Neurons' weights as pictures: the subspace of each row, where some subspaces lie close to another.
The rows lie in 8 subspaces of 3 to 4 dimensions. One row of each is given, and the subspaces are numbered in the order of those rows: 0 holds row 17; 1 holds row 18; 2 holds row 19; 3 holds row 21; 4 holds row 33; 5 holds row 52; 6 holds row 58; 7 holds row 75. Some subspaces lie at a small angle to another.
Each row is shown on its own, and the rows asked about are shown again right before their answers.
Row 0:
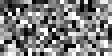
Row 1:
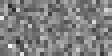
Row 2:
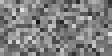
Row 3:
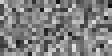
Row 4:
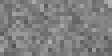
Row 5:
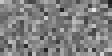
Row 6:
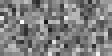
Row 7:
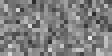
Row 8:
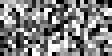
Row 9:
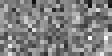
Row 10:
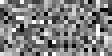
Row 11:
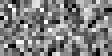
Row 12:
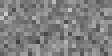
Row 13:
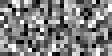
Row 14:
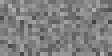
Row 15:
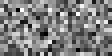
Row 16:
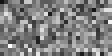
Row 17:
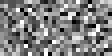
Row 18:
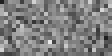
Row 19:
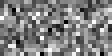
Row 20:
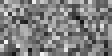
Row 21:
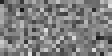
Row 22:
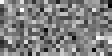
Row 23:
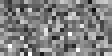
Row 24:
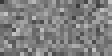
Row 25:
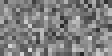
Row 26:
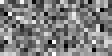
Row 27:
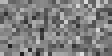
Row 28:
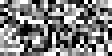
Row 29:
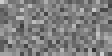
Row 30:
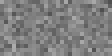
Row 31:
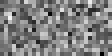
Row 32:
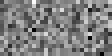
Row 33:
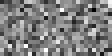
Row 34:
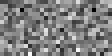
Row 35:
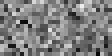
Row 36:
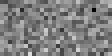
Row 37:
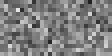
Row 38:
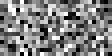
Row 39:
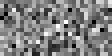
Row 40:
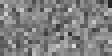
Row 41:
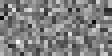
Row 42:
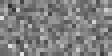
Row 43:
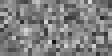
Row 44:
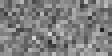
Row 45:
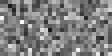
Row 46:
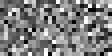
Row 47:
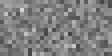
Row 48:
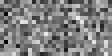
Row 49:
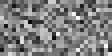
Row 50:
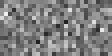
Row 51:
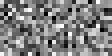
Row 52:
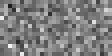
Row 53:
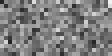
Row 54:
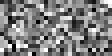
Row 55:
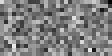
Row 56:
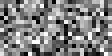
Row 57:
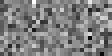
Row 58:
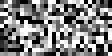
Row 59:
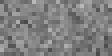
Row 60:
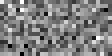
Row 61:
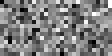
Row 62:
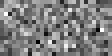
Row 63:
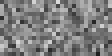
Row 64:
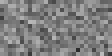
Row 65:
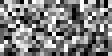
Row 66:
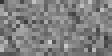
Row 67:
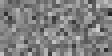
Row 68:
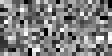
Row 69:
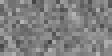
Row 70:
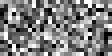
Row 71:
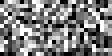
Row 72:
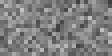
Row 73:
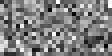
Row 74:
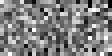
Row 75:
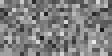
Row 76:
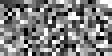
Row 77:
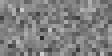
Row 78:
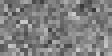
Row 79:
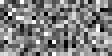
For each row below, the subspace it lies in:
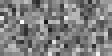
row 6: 6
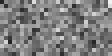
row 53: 7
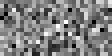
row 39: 2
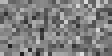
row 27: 0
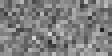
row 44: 7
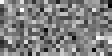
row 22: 3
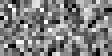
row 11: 6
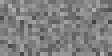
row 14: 3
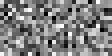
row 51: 5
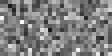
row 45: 6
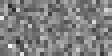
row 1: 5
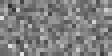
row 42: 5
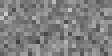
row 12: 7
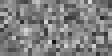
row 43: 6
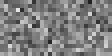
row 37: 0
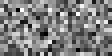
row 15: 0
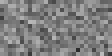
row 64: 6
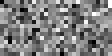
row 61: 7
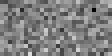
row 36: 1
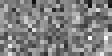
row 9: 4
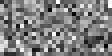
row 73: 6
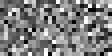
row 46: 4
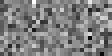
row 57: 0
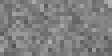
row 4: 4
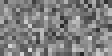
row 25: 0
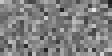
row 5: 4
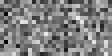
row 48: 7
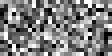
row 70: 4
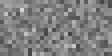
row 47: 2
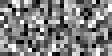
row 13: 6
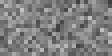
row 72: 7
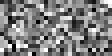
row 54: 4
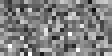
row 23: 5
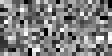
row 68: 6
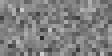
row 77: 2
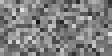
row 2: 7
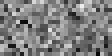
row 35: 1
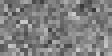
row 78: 1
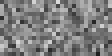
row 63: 3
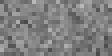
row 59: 1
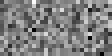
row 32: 0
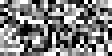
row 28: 6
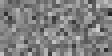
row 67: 4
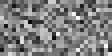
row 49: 6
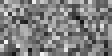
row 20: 7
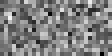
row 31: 4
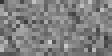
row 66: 1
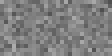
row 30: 0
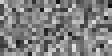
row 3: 3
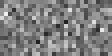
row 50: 2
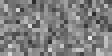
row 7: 0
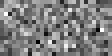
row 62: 2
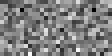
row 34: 1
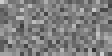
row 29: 1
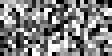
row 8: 2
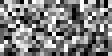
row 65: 7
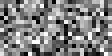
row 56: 7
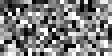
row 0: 2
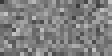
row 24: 0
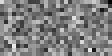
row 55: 0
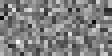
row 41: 5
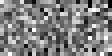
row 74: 4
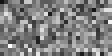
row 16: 4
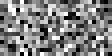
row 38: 5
